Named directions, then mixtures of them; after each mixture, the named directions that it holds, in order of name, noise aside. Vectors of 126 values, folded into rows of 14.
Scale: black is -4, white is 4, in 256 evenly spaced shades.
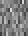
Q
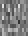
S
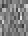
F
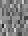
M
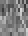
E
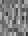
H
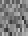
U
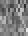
E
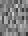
H, Q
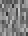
H, S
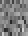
U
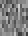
H, M, S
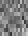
E, U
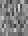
F, M, S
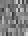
E, H, Q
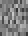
H, Q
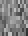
E, U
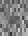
E, U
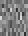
F, Q
